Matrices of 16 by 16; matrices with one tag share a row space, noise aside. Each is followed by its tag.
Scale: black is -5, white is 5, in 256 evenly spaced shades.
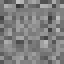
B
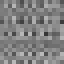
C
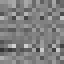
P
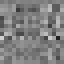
B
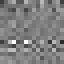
P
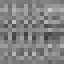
C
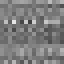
C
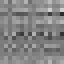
C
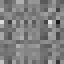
B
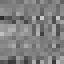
P
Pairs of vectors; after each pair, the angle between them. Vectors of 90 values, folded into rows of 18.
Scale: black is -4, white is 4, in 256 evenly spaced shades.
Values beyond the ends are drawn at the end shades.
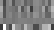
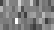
orthogonal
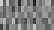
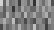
nearly parallel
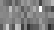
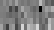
nearly opposite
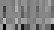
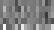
nearly opposite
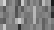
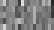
nearly parallel
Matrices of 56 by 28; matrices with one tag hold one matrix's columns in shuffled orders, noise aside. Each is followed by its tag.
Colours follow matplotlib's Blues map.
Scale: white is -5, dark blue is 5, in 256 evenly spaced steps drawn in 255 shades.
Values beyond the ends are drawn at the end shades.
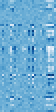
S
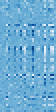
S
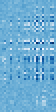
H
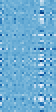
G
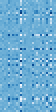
G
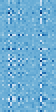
G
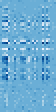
H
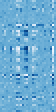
S
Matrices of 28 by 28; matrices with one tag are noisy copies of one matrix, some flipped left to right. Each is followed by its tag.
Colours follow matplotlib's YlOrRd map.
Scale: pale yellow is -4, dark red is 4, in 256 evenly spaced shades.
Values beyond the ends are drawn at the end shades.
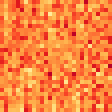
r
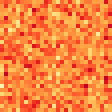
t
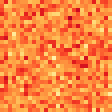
t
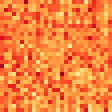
r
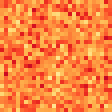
t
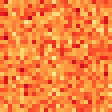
t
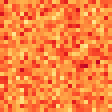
t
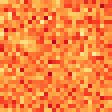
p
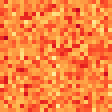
t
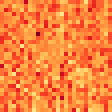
r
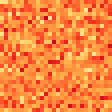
p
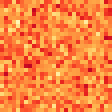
t
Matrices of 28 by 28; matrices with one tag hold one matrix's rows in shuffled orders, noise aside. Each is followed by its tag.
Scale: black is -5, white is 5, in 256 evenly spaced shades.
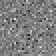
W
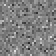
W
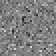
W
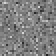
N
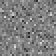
W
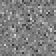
W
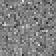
N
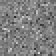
N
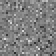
N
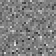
W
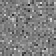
W
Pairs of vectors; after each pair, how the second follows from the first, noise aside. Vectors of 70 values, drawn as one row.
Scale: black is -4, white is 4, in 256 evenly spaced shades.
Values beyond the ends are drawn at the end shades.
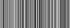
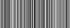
reversed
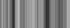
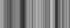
reversed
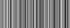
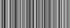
reversed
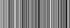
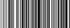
scaled up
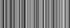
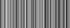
reversed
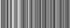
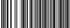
scaled up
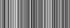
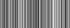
reversed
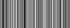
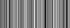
reversed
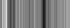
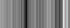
reversed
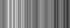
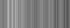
shrunk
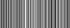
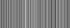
shrunk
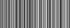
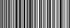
scaled up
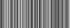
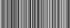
reversed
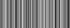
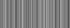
shrunk
